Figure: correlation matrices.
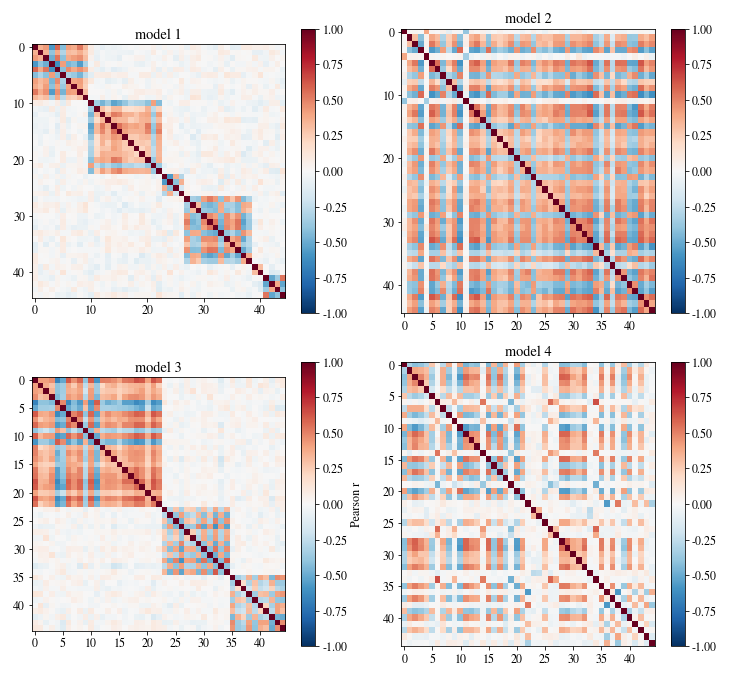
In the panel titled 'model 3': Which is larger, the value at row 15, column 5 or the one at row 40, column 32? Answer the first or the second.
the second
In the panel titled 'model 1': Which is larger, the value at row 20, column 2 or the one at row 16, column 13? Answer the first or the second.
the second
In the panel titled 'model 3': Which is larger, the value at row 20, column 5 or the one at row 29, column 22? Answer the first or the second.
the second
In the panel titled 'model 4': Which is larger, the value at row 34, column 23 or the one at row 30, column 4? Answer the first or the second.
the second
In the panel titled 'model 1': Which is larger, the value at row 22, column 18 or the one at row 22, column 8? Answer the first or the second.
the first
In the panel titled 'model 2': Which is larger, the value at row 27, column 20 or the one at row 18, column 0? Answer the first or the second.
the second
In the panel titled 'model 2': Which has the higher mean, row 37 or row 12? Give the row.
12
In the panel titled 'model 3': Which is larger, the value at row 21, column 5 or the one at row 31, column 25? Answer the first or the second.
the second
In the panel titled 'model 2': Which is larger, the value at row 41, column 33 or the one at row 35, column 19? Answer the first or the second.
the second
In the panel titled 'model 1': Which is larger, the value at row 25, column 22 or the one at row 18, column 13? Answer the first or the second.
the second
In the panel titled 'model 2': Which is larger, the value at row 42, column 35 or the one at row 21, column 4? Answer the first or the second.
the second
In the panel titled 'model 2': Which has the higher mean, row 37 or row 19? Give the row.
19
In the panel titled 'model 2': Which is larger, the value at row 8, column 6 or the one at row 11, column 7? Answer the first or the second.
the first
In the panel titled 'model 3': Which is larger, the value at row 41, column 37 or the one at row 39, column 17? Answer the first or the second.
the second
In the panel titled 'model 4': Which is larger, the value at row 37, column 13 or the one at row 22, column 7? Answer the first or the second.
the first
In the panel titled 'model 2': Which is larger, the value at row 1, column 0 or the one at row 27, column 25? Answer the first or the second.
the second
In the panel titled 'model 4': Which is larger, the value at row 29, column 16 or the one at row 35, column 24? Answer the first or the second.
the second
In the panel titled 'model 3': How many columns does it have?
45
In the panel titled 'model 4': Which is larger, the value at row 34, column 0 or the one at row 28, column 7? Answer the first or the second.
the second
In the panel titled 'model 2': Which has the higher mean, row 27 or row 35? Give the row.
27
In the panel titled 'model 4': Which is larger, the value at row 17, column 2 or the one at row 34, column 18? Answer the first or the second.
the first
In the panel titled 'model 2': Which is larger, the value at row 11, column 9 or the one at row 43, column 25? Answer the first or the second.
the second
